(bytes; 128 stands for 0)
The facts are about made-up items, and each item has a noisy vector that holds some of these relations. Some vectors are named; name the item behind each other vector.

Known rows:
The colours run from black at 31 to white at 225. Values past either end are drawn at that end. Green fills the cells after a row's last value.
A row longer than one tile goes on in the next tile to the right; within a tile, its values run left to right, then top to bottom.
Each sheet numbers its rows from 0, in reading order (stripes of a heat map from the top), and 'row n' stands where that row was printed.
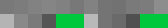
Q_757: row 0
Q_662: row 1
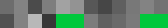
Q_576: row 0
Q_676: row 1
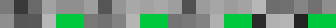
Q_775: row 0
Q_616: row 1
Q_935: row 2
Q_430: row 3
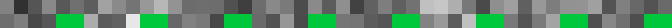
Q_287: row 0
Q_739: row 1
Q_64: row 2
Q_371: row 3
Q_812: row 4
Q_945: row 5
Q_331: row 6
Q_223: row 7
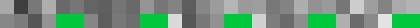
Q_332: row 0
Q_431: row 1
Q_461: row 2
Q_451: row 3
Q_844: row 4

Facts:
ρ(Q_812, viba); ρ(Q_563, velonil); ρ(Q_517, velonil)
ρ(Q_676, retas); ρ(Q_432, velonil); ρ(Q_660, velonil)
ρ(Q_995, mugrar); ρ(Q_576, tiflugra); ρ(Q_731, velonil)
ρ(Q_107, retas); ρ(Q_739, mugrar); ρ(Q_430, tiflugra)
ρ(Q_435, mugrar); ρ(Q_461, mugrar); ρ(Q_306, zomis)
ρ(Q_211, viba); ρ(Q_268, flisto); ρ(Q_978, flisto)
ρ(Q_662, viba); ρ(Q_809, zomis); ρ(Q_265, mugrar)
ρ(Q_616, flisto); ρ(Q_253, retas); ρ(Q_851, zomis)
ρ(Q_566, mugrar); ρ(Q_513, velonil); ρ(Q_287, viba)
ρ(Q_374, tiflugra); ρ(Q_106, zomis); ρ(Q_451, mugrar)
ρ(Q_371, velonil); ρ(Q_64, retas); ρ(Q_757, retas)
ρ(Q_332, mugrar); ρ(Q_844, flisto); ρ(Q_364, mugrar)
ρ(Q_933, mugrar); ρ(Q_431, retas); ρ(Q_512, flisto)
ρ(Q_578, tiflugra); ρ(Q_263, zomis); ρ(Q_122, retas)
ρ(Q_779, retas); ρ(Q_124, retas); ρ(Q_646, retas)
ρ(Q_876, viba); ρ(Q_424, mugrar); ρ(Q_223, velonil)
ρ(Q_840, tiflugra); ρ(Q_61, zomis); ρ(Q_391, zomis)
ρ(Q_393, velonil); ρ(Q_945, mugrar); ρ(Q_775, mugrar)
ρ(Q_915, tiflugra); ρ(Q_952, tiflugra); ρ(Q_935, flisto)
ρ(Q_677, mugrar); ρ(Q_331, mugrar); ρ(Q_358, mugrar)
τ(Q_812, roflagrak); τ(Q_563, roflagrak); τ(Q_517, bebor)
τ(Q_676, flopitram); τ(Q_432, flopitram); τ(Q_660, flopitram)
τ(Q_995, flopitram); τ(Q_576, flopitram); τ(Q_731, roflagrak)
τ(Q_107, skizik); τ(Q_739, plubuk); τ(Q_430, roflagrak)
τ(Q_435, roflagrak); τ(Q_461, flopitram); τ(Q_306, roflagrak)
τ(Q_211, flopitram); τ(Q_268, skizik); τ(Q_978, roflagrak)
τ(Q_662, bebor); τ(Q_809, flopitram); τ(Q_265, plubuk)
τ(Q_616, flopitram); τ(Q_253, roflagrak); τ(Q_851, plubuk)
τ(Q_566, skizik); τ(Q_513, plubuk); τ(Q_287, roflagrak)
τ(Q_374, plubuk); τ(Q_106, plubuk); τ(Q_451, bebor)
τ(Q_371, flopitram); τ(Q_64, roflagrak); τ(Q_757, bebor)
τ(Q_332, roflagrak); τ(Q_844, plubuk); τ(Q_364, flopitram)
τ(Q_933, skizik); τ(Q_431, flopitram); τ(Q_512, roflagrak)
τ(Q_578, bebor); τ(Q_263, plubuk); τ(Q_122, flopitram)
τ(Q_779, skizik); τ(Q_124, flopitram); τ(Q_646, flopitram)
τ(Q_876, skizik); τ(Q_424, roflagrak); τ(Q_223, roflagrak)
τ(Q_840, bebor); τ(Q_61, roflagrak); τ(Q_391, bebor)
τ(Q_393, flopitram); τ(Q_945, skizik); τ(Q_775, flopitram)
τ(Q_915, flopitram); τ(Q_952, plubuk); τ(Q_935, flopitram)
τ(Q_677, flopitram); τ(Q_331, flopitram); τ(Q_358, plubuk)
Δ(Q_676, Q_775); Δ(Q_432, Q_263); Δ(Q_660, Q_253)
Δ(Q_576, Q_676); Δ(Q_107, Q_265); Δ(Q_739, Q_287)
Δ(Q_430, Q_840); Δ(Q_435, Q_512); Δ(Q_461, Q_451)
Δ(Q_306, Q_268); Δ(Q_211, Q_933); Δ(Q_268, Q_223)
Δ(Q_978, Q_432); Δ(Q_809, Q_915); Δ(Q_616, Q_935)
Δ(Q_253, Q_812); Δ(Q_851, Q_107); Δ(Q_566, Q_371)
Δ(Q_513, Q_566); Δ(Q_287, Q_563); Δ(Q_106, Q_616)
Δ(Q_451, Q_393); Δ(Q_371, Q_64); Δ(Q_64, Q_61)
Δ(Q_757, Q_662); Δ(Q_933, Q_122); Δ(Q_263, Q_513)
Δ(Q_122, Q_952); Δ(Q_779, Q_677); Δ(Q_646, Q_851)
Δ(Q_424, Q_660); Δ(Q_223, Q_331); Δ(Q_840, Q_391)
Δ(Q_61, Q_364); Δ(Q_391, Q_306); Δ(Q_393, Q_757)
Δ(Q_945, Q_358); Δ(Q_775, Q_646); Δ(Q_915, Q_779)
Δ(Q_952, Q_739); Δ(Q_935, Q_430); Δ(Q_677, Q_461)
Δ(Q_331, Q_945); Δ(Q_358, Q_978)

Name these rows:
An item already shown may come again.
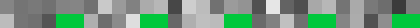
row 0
Q_662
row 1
Q_844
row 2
Q_106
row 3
Q_952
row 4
Q_107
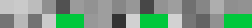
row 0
Q_268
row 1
Q_933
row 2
Q_451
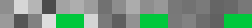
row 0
Q_358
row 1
Q_451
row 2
Q_517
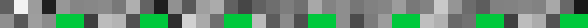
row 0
Q_513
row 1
Q_61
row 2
Q_306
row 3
Q_393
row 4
Q_364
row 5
Q_779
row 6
Q_61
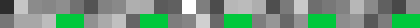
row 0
Q_851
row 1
Q_809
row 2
Q_374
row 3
Q_512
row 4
Q_876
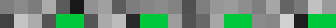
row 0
Q_61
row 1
Q_578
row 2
Q_995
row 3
Q_915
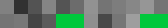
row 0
Q_287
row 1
Q_364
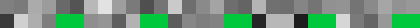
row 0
Q_391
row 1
Q_566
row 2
Q_978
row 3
Q_430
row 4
Q_451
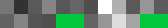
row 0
Q_563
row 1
Q_263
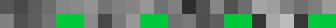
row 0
Q_211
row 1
Q_364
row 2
Q_287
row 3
Q_840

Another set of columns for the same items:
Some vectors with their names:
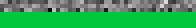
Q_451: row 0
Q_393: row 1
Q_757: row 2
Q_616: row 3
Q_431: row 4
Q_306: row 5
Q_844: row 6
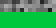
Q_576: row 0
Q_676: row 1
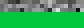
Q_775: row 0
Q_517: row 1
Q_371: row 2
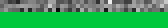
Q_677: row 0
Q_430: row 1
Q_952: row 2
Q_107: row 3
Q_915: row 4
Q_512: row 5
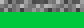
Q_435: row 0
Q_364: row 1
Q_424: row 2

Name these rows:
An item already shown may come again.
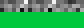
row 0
Q_268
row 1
Q_268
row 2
Q_211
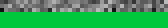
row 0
Q_844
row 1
Q_757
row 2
Q_662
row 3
Q_876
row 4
Q_358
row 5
Q_263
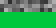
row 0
Q_451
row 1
Q_809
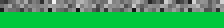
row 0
Q_844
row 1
Q_107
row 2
Q_223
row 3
Q_978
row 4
Q_223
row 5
Q_933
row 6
Q_566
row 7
Q_64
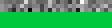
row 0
Q_61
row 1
Q_840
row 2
Q_779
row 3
Q_812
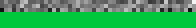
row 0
Q_391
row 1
Q_513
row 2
Q_578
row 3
Q_287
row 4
Q_876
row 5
Q_945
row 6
Q_268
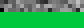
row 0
Q_374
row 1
Q_331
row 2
Q_517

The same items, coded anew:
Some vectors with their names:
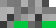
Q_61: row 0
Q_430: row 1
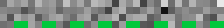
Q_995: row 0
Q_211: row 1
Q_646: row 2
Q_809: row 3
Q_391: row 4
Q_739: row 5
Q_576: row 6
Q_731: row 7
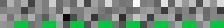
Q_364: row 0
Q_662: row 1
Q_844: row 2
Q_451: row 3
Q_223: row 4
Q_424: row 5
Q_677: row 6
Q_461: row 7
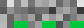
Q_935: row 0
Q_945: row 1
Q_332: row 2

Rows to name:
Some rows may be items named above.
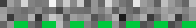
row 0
Q_451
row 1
Q_223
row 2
Q_268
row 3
Q_578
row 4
Q_978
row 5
Q_64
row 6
Q_64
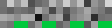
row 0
Q_876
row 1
Q_358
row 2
Q_779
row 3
Q_451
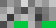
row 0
Q_306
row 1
Q_393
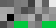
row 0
Q_263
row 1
Q_840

